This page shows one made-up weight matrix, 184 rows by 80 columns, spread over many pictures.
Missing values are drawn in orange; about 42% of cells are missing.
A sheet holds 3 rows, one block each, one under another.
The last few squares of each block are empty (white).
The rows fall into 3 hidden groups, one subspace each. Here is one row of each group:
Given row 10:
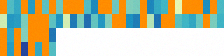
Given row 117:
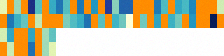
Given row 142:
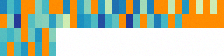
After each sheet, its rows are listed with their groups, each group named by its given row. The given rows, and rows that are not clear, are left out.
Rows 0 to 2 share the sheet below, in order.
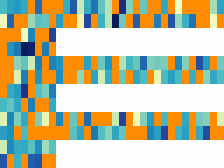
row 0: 10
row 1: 142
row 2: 117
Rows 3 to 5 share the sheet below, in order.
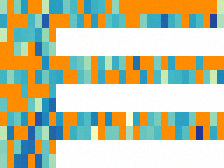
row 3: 117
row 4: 117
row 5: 117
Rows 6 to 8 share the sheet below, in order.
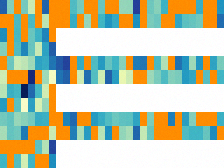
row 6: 117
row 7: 142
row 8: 142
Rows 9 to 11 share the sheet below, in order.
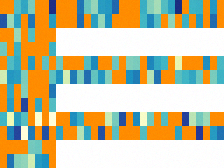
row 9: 10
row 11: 142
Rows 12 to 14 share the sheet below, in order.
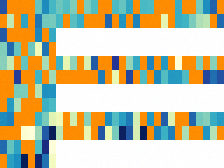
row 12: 117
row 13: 10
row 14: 142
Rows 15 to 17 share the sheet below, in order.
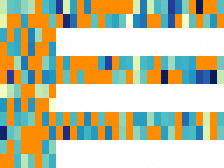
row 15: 142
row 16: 117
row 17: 10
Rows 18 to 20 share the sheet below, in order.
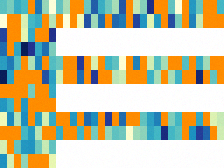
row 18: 10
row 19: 10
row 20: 117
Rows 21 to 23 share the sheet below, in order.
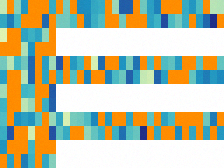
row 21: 117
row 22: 142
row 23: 142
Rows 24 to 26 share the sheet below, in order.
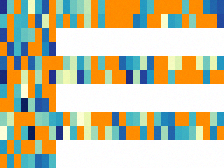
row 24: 117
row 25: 142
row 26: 10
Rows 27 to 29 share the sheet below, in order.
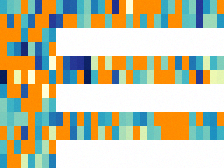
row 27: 117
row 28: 10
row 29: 142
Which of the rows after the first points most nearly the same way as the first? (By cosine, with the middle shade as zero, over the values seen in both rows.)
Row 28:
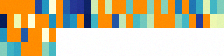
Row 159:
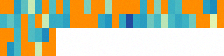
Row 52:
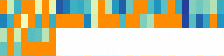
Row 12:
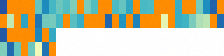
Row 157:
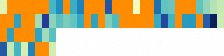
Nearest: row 52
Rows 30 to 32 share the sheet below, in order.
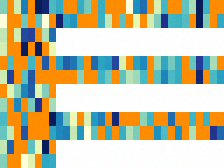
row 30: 117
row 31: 117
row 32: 10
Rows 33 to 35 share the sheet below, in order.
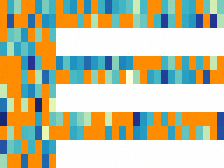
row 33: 117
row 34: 117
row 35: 117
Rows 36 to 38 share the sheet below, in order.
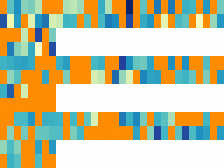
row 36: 117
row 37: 10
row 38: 142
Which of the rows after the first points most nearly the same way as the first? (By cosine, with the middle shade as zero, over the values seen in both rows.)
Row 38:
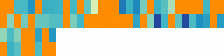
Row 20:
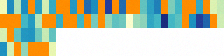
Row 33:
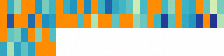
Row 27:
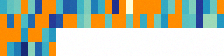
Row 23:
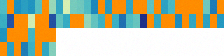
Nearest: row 20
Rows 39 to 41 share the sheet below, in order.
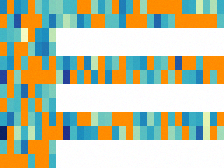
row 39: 142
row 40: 10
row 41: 10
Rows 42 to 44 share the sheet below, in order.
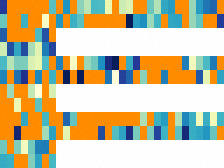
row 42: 117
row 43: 10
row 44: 142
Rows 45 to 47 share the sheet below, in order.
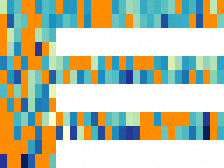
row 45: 117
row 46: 142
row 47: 10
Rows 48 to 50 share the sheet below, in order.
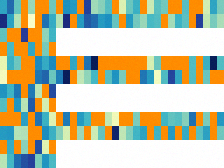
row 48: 10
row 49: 142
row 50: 10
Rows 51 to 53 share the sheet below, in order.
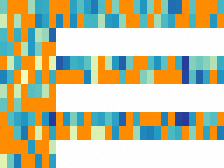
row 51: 142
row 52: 142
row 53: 10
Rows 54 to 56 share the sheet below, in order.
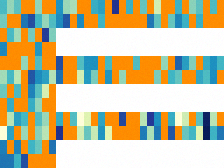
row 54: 10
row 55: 142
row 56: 10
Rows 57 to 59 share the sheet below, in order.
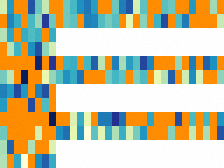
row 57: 117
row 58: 142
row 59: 10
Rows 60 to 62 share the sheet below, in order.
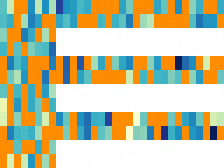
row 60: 142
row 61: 10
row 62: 117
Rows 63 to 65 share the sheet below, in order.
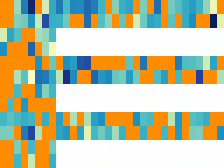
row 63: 117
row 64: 10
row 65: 10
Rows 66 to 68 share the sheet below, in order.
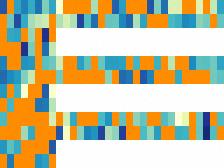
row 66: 142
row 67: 142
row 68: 10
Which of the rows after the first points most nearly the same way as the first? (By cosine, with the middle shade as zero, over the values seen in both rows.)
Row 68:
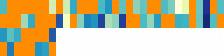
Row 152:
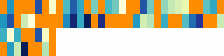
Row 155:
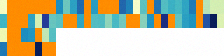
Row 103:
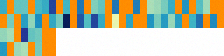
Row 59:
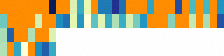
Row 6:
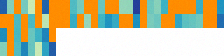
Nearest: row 152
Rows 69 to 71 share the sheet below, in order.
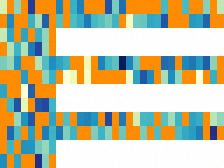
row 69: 117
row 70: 10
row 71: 117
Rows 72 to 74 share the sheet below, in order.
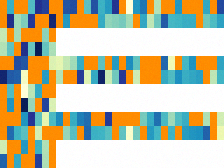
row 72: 117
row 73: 142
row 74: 117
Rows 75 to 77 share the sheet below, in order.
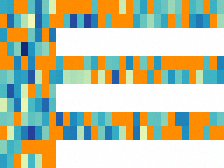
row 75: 10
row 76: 10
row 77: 142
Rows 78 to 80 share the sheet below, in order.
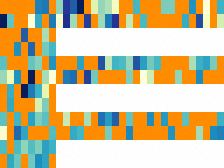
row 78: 10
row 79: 142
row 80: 10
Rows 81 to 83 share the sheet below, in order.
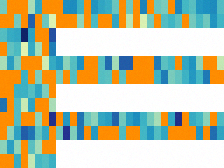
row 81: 142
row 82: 117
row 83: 10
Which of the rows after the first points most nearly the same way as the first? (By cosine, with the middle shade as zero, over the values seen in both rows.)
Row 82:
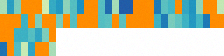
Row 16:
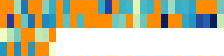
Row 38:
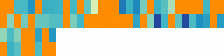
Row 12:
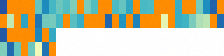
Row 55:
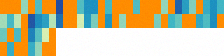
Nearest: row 16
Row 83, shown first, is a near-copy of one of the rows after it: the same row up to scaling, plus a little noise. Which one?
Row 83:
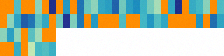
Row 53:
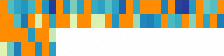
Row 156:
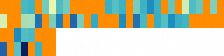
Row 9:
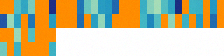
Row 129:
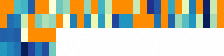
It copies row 9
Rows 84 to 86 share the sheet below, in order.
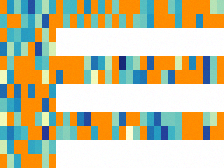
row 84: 117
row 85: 10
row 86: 117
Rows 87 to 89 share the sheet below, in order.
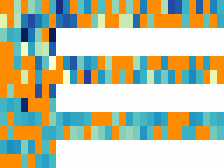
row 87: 142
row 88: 10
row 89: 10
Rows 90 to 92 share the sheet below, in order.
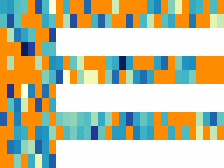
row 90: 10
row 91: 10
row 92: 117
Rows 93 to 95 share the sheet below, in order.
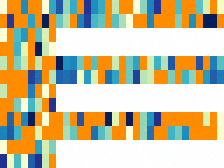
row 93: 117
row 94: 142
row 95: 117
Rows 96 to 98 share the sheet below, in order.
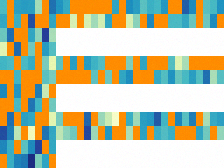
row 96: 10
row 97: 10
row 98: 10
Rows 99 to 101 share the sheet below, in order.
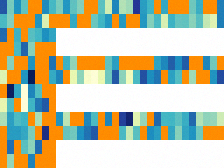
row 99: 117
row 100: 10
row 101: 117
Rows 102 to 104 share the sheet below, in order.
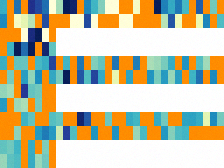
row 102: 10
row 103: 10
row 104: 10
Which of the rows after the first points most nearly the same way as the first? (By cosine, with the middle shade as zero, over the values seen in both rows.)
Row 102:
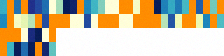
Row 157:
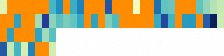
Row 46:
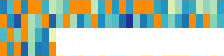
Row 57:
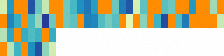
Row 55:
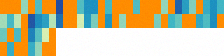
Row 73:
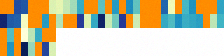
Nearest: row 55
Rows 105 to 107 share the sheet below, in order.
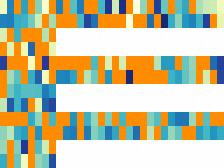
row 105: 117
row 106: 117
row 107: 142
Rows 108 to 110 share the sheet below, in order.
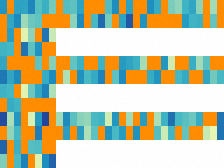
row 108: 142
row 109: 142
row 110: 117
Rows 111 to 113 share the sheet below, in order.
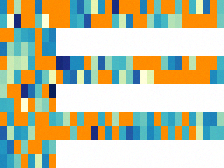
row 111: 142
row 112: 142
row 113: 117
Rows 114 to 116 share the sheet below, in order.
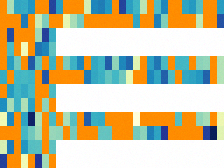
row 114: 10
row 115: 117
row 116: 117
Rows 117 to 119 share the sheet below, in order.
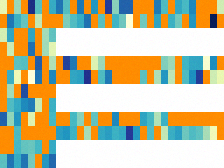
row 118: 10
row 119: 117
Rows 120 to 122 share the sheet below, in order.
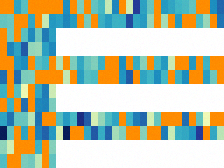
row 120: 117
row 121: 142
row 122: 10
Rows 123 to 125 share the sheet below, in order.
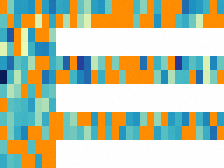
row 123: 10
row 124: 10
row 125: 10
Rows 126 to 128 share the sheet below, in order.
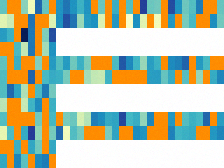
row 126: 142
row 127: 10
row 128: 10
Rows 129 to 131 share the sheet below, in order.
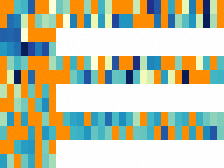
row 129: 10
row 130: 142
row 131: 117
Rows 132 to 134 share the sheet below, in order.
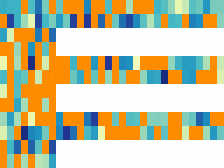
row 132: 10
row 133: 117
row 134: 142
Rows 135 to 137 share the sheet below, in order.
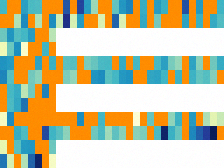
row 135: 10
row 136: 142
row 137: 117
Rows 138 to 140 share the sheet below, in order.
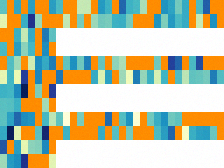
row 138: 10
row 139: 142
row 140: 142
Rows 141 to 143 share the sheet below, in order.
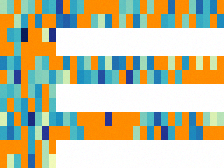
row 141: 142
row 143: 117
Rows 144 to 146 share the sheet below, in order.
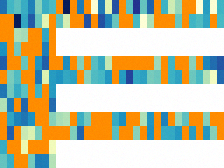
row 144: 142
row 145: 117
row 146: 142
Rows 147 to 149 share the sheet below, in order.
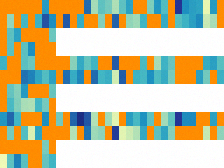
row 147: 10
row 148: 10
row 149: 10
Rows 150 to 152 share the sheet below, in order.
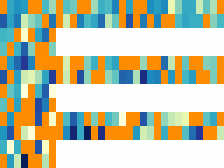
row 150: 142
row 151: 142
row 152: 10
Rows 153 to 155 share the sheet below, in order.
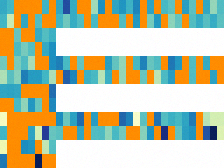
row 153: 142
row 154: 142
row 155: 117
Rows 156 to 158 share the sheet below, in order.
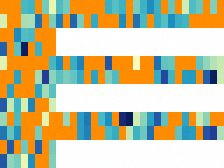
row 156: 10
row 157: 117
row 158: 117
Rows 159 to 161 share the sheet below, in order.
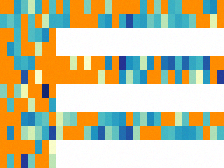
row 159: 117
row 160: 10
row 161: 142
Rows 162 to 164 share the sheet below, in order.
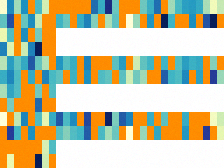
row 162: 117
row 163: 117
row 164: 117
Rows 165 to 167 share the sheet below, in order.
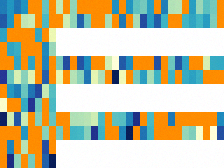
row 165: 142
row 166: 10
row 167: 117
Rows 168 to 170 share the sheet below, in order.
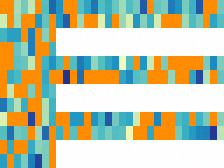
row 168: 142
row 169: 10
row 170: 117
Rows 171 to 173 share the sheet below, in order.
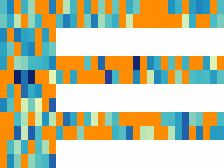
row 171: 142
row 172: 142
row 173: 142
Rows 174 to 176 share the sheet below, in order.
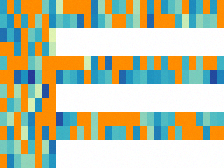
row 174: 142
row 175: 10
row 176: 142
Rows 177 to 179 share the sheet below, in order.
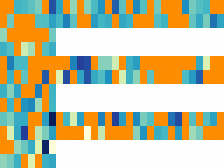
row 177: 10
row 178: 10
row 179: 10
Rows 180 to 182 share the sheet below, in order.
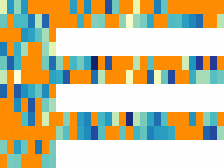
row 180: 117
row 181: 142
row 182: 117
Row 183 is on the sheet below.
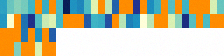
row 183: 142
